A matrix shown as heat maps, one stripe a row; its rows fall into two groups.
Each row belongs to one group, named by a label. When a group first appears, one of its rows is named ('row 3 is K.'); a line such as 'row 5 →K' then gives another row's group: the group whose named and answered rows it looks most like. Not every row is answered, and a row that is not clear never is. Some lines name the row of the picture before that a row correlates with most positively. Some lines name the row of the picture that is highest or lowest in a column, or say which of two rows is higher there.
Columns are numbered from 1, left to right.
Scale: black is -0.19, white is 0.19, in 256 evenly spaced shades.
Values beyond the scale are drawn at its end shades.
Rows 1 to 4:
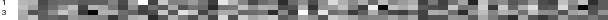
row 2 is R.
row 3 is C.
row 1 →R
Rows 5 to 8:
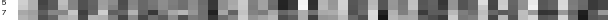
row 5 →R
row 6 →R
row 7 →R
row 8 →R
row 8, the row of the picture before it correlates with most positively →2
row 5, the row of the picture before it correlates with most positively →2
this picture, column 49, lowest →7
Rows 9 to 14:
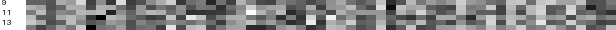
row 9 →C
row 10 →R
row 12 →C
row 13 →R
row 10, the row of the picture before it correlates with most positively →8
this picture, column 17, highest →12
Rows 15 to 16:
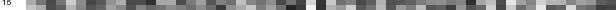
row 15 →C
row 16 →R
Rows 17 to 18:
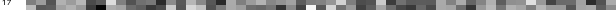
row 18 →C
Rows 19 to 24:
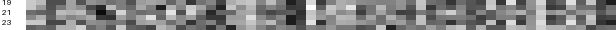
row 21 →C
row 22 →R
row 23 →R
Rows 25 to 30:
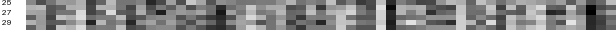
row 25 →C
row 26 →R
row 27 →R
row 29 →R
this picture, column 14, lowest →27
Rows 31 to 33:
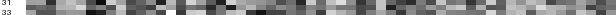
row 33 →C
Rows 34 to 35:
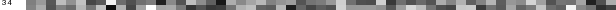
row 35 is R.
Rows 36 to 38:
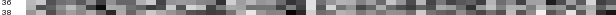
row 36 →R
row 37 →C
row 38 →R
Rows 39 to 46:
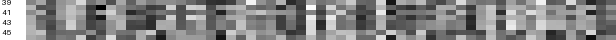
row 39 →R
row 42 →C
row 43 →C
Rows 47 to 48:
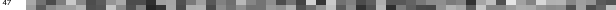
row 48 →C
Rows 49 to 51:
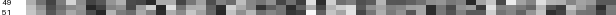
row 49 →C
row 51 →R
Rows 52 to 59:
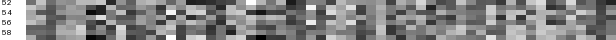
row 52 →R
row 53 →R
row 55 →R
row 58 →C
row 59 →C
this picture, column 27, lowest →52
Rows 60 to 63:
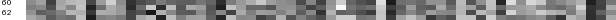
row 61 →C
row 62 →C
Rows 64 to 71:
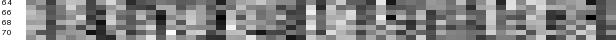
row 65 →C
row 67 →R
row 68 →C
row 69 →R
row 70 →C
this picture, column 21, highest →69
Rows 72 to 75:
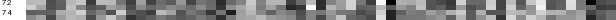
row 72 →R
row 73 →R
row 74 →C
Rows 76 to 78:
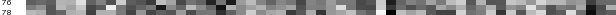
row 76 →C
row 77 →C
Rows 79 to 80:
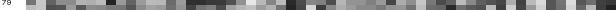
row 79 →R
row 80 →R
